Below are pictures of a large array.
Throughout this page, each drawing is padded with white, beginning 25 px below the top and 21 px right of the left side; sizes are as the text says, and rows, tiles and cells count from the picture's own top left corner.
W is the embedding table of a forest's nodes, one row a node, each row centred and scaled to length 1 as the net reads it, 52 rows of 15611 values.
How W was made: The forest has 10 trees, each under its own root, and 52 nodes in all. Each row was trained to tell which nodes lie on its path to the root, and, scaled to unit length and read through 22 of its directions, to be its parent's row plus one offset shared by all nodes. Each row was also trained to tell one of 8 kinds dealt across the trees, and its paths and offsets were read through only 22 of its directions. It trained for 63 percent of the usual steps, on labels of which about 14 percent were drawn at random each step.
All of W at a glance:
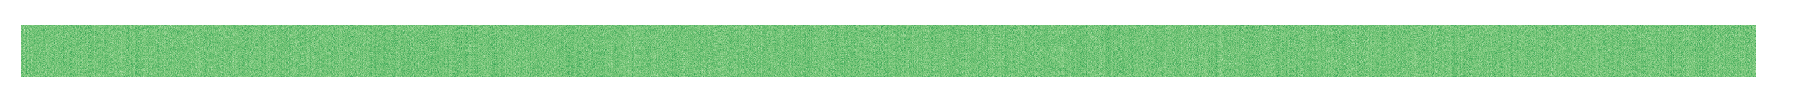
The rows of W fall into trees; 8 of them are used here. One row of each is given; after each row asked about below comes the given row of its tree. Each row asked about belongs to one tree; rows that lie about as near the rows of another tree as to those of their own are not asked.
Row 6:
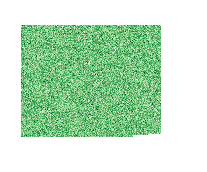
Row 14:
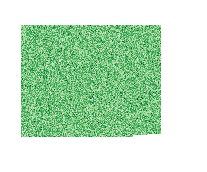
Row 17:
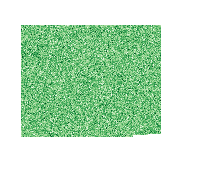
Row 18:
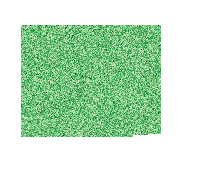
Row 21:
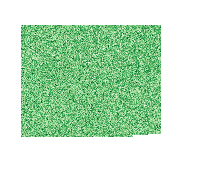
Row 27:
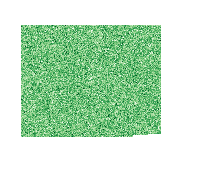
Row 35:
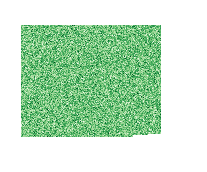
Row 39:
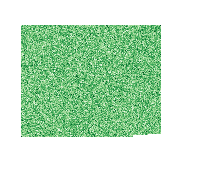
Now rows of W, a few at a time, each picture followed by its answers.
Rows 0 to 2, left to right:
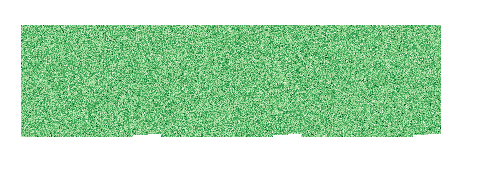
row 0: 27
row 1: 6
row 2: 17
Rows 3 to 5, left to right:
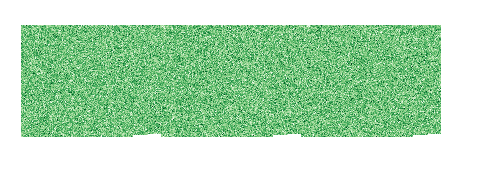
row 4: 14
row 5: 18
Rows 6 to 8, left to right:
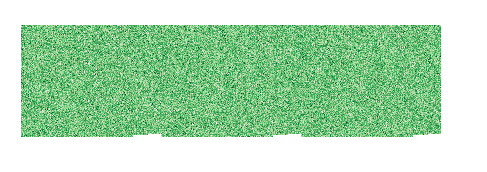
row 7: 17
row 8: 17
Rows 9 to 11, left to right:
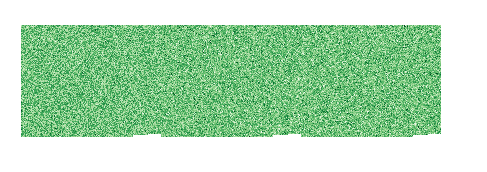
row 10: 21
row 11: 27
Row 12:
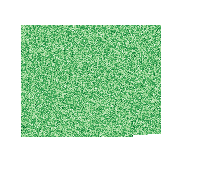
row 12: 14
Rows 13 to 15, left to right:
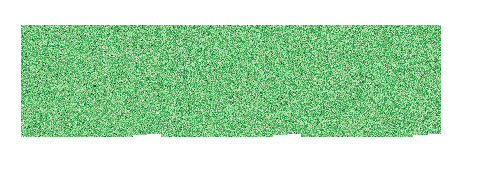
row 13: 17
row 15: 18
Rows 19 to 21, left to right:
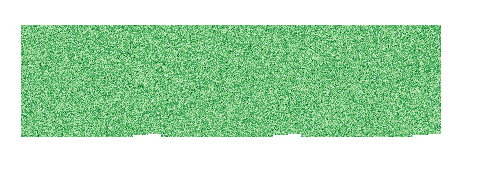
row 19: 6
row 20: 18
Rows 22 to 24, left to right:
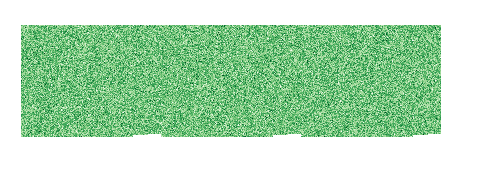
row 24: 6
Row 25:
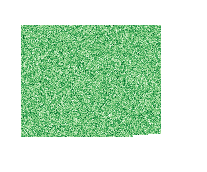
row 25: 6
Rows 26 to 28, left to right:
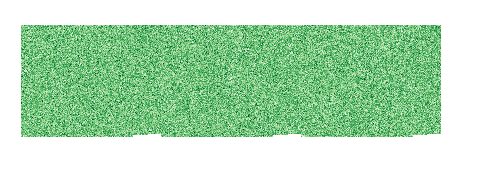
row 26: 35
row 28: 39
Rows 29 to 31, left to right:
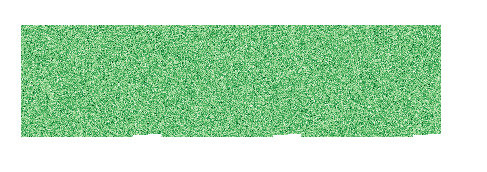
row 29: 27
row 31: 21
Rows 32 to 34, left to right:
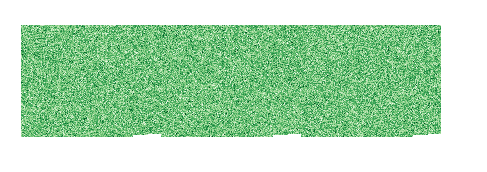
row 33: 21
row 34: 18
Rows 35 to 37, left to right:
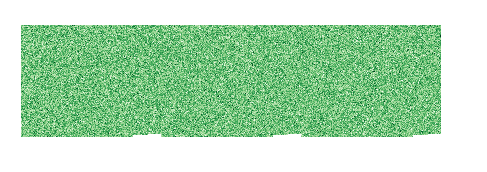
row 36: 17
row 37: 17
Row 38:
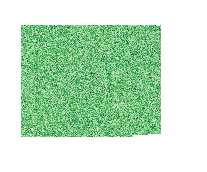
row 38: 39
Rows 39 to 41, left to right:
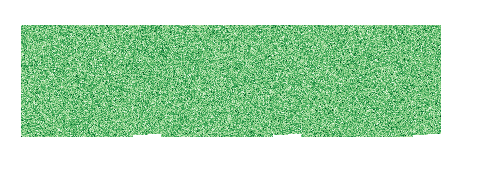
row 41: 35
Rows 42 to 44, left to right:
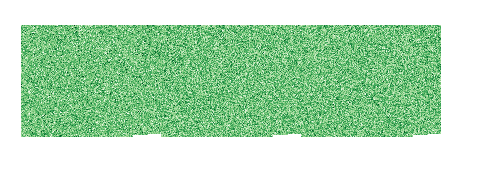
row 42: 35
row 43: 14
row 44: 18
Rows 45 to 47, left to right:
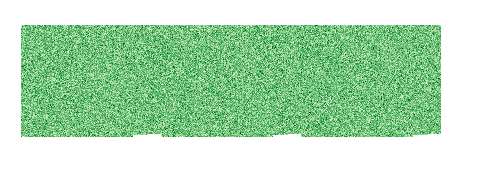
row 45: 14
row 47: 17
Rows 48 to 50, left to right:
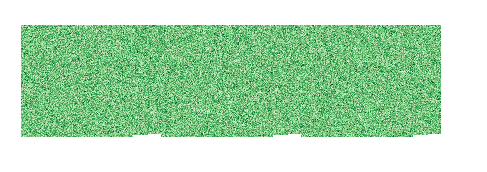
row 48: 35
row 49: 21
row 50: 14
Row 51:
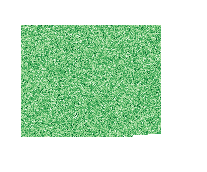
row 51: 27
